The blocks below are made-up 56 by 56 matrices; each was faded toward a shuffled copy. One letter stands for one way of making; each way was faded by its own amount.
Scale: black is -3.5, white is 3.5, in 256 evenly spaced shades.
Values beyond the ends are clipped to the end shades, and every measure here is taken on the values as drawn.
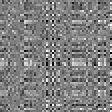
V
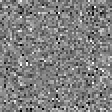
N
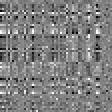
V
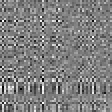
V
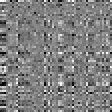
V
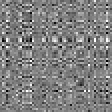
V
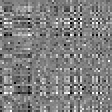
V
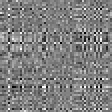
V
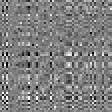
V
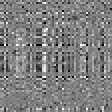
V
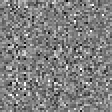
N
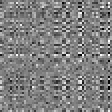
V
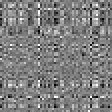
V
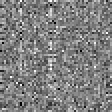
N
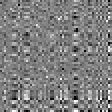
V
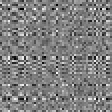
V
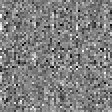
N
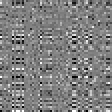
V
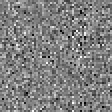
N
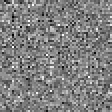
N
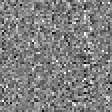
N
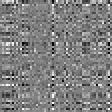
V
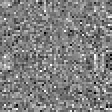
N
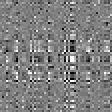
V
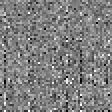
N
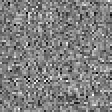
N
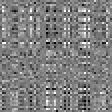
V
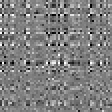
V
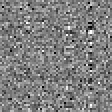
N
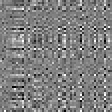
V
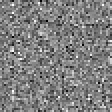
N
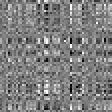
V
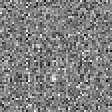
N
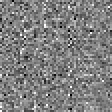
N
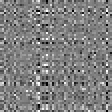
V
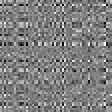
V
